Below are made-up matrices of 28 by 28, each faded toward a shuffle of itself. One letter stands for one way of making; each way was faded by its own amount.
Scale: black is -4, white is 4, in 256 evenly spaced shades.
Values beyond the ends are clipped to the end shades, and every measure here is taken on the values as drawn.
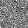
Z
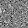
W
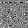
W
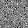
Z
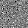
W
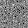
Z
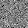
Z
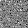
Z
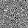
W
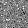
Z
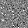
W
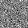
Z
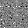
Z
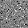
W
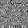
W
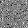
W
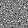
Z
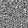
Z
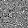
W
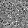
Z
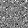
W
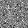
Z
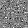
W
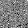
W
